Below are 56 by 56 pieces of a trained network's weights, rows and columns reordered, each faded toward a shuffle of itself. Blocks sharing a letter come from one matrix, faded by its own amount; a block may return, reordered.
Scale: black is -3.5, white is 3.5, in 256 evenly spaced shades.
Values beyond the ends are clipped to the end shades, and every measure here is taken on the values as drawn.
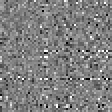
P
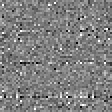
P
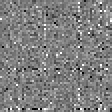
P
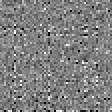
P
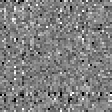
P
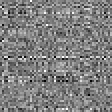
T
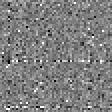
P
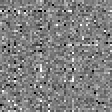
P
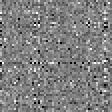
P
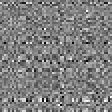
T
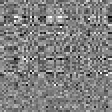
T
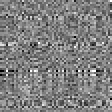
T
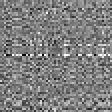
T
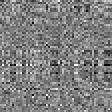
T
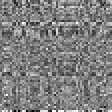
T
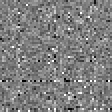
P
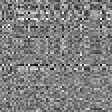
T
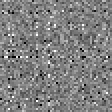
P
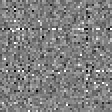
P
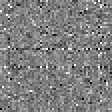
P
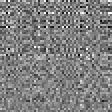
T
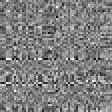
T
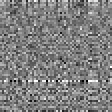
T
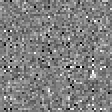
P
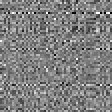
T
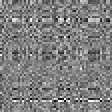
T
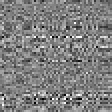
T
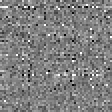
P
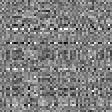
T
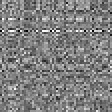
T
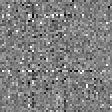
P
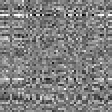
T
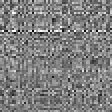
T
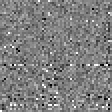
P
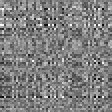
T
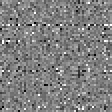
P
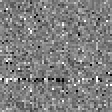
P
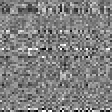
T
